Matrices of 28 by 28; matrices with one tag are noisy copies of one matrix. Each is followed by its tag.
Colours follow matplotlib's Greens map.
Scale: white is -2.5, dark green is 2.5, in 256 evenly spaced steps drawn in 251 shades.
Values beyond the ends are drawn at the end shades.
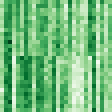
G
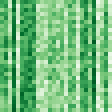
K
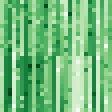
G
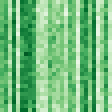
K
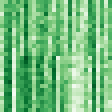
G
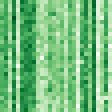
K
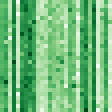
K
